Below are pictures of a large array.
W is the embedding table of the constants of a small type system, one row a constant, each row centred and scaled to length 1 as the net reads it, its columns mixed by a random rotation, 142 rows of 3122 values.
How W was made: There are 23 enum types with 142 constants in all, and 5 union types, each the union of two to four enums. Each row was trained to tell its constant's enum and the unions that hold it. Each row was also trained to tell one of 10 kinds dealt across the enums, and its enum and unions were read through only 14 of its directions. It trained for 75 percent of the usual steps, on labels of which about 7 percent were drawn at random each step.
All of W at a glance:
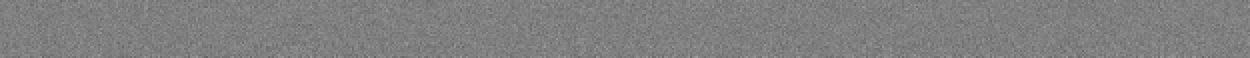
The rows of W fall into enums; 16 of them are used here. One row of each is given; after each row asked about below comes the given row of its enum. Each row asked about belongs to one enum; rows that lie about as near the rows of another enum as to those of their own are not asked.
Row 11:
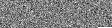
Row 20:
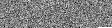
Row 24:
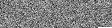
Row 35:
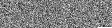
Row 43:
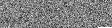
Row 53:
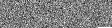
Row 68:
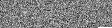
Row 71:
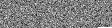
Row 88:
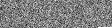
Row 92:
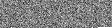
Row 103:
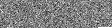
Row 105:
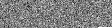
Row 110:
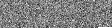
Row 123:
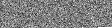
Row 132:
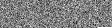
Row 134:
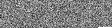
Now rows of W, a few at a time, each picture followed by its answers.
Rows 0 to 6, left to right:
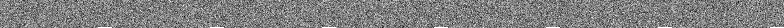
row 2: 92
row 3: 134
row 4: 53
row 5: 68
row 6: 43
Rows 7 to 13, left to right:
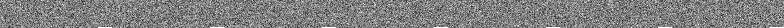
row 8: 103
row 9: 132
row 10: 132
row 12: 20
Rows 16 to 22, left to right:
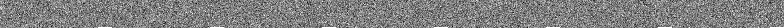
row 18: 71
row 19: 132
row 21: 71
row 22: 134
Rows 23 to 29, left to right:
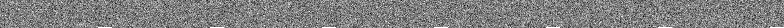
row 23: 53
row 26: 103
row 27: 24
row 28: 88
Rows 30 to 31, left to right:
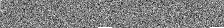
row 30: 92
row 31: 123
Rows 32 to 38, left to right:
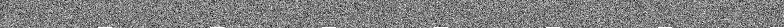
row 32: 24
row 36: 24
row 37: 20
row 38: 43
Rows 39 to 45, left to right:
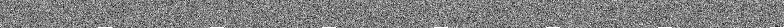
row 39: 24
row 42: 103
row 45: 35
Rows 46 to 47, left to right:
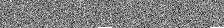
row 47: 68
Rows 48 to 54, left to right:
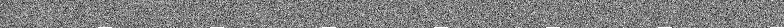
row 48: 88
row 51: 88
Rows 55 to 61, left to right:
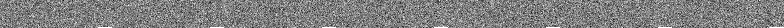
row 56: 134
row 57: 43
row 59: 71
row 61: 92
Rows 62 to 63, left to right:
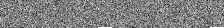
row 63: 24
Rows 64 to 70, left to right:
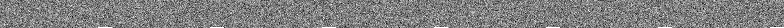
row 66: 103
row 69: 134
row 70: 123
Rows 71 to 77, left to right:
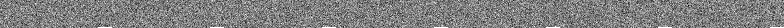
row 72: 92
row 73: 20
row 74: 11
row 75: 68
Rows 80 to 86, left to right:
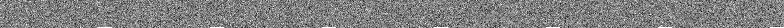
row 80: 11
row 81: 20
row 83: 35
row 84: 132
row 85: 105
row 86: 123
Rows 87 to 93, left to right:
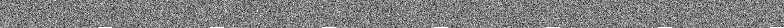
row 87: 71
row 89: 43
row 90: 43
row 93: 11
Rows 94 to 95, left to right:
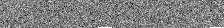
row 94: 43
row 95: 103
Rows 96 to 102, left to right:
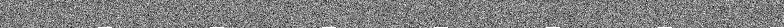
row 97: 71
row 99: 35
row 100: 68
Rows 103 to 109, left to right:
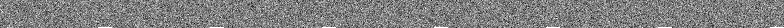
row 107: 88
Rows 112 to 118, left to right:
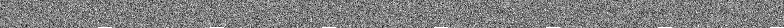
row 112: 88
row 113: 123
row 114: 134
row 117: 132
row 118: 110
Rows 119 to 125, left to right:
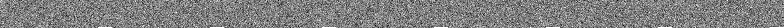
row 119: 105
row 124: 132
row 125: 11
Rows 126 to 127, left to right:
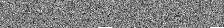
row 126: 123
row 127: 110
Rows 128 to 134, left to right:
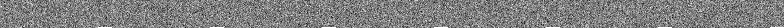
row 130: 71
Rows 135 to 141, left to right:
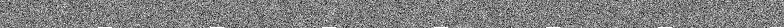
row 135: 123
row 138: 92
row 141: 92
